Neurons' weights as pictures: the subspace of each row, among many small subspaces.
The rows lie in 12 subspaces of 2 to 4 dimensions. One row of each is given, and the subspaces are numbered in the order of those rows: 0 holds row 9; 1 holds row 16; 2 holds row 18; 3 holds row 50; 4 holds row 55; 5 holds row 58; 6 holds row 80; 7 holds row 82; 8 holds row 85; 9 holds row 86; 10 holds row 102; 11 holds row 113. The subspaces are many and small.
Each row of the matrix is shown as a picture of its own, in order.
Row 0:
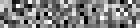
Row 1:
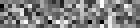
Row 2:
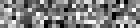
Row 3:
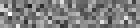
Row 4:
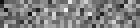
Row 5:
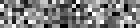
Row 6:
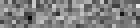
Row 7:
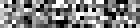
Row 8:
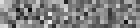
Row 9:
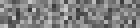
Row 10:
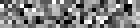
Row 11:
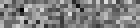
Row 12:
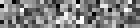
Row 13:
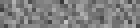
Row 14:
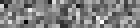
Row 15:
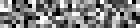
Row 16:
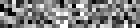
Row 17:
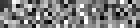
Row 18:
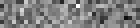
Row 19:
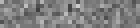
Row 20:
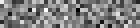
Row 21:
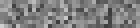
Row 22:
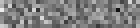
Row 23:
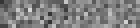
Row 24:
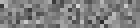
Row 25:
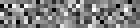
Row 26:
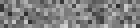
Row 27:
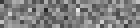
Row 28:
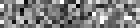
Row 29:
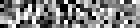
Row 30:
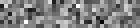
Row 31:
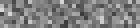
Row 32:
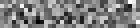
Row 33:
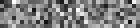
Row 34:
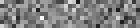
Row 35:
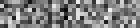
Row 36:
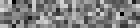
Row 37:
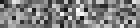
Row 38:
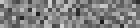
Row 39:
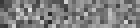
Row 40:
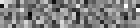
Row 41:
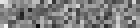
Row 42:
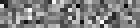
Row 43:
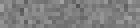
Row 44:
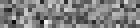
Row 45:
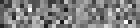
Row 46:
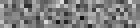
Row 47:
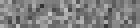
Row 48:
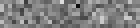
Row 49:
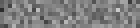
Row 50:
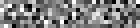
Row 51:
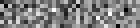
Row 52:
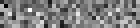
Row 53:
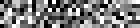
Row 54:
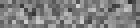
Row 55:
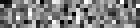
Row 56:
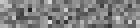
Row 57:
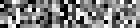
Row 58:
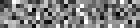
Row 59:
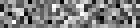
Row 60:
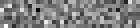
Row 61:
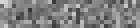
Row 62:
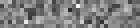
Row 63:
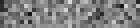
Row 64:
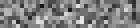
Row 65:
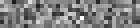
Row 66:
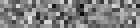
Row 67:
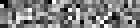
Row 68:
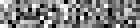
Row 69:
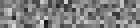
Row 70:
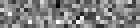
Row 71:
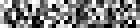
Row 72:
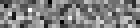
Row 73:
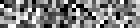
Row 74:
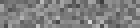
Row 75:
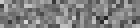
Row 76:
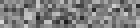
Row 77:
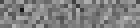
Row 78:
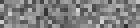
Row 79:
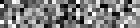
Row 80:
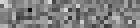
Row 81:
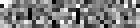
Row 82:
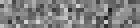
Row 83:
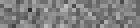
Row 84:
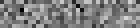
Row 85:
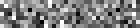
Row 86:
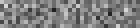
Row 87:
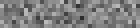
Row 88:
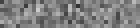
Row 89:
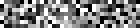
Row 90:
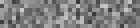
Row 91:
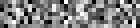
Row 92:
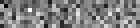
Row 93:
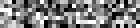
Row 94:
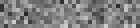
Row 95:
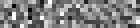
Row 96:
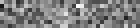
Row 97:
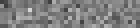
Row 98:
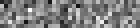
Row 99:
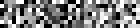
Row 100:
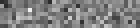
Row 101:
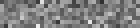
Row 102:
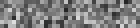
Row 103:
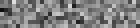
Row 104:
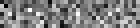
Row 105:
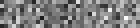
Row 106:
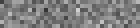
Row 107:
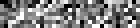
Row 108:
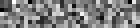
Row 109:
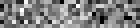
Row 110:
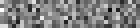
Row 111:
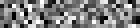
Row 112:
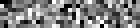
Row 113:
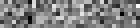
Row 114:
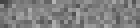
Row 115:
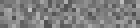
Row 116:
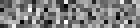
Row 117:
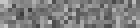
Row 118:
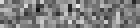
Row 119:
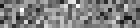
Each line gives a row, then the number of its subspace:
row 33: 11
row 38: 11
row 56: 6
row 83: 1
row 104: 8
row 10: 7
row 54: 7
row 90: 10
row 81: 4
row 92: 8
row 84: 3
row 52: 8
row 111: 7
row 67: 6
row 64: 8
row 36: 11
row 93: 10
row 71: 8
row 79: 10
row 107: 4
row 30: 7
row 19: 1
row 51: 9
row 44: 10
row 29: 1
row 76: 11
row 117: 4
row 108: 11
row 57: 0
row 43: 3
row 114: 4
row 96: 1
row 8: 9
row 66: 11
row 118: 1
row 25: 9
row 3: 8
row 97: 6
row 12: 10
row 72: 7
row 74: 4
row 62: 7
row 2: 10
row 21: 7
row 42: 6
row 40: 4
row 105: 2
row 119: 3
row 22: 3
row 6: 11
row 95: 7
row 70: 10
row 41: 4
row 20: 5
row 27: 5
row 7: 10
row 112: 4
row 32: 7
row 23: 9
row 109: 2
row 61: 4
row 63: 3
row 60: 3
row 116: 1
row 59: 0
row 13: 0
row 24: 6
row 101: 4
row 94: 10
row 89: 5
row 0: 5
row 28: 2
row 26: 10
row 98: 7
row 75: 7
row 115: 0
